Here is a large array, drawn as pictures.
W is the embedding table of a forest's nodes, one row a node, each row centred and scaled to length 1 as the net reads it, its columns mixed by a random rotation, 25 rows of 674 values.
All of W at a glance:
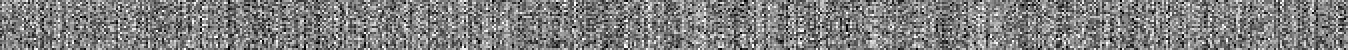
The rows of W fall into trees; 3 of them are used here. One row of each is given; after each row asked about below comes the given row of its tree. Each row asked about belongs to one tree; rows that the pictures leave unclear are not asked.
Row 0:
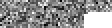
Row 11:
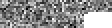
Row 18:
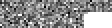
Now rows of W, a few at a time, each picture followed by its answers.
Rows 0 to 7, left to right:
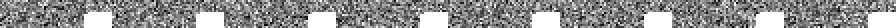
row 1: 18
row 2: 0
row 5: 0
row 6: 11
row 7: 18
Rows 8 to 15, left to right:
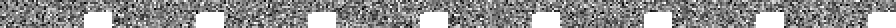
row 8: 0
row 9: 18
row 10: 18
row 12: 18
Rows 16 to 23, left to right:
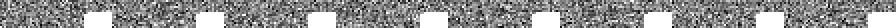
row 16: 0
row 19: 11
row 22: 18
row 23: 18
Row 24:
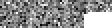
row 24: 0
